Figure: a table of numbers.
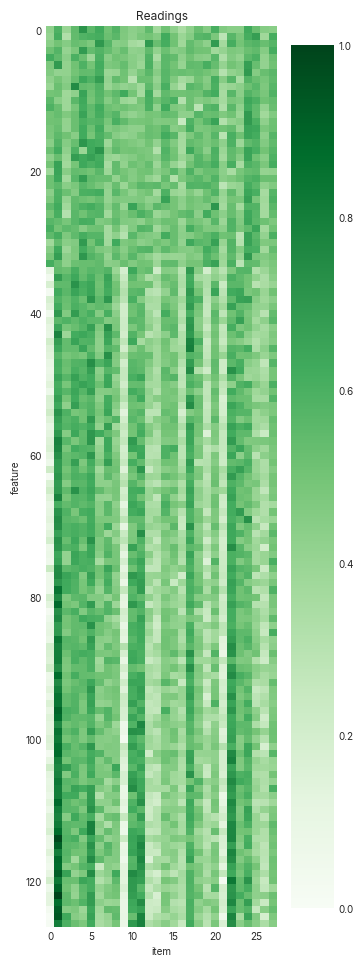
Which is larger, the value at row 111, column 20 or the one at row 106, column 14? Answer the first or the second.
the second
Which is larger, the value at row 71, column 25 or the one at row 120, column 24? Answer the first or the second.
the second
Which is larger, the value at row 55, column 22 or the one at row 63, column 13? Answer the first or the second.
the first
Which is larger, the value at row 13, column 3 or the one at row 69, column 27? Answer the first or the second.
the first
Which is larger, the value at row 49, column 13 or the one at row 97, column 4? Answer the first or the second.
the second
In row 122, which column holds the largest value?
1
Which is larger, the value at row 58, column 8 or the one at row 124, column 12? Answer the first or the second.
the first
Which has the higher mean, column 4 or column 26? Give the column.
4
